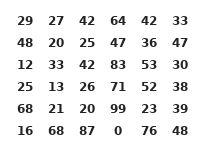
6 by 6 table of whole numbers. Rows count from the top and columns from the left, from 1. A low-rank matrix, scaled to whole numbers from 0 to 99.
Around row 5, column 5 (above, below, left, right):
52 76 99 39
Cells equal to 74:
0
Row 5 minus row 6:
52 -47 -67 99 -53 -9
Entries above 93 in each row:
0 0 0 0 1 0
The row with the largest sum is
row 6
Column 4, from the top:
64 47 83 71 99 0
